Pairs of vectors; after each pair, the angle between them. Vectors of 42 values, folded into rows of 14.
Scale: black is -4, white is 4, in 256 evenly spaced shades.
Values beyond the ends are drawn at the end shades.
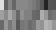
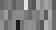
orthogonal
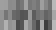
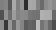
partly opposed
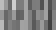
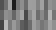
nearly opposite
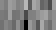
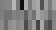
partly aligned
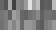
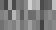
nearly parallel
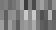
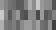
orthogonal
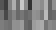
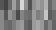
nearly parallel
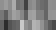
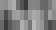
nearly parallel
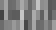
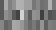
partly aligned
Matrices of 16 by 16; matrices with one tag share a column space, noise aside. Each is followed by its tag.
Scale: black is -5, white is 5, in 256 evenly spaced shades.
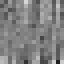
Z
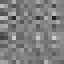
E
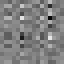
E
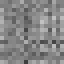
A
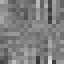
Z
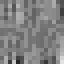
Z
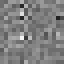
E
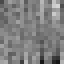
Z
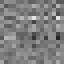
E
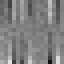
Z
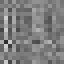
A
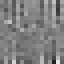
Z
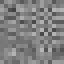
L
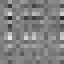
E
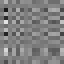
L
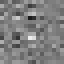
E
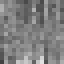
Z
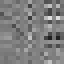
E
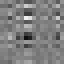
E
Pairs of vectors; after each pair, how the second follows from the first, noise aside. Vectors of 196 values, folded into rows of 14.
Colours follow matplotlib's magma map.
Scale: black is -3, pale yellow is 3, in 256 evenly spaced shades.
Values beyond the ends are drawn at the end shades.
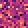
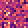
shuffled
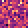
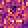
shuffled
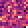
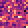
copied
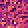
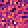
copied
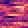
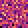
shuffled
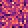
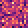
copied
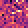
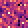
shuffled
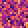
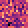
shuffled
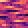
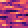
copied
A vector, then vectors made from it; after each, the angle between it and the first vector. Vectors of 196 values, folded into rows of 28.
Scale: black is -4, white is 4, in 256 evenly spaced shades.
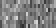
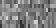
nearly parallel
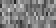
partly aligned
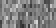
nearly parallel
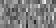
partly opposed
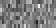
partly opposed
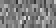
orthogonal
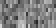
nearly opposite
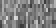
nearly parallel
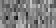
nearly opposite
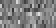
orthogonal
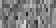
nearly opposite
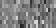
nearly parallel
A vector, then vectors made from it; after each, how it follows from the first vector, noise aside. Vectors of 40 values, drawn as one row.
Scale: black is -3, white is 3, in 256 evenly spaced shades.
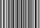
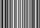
negated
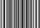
reversed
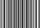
reversed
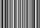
negated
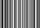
negated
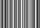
negated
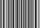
copied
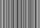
shrunk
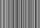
shrunk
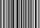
copied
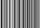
wrapped around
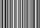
negated
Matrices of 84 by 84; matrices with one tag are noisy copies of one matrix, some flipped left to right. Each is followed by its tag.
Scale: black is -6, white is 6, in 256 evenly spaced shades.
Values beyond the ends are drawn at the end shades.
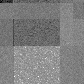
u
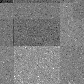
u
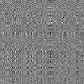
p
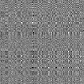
p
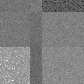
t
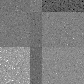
t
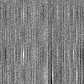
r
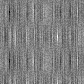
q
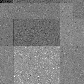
u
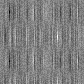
q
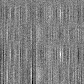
r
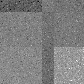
t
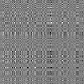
p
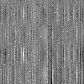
r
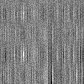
r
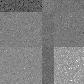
t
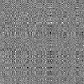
p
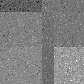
t
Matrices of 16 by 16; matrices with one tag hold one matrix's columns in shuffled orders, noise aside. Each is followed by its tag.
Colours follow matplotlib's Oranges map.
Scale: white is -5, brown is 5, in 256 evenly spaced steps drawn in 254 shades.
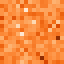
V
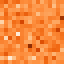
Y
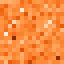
V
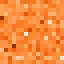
Y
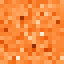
Y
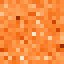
Y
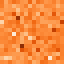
Y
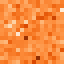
V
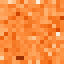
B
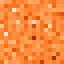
V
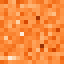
Y
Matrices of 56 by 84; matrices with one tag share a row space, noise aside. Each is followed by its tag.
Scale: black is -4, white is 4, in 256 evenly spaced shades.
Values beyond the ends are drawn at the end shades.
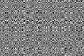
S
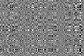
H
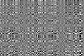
H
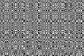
S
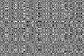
S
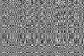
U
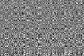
S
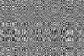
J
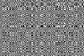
U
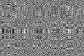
J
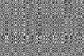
S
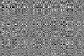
J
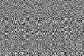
S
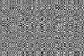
U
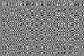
U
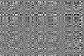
H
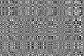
H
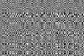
U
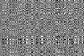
U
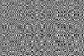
U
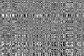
J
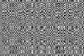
U
